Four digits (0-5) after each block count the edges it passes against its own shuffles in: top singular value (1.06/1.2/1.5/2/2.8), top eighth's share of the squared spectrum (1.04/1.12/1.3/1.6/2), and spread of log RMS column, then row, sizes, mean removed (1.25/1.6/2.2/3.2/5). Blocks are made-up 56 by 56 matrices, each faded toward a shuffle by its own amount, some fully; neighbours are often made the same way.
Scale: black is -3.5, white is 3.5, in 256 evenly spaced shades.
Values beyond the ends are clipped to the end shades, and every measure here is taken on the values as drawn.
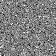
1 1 0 0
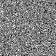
0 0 0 0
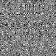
3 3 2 2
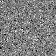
0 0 0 0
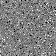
0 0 0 0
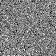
2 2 0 0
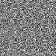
3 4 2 2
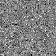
2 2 0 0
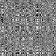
4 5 3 3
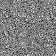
2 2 0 1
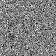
2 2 0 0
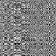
4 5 4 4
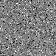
1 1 0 0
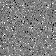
2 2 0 0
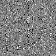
3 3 2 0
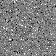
2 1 0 0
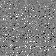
3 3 1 2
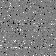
2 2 0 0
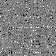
3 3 1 1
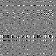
4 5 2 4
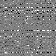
4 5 2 3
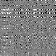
4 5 2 3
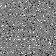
2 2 0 1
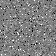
0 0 0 0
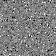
0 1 0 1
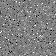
0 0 0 0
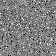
0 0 0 0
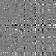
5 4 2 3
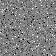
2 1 0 0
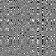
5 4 3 3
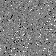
0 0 0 0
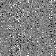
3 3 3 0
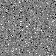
1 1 1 0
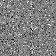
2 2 1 0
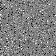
1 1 1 0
